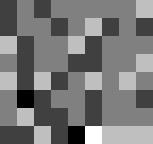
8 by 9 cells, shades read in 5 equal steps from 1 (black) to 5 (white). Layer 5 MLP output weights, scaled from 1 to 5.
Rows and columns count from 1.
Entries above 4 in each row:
0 0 0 0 0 0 0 1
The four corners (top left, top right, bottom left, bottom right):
2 4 2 4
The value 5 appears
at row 8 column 6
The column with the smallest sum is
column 2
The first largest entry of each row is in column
9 6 1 9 1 1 2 6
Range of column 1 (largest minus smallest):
2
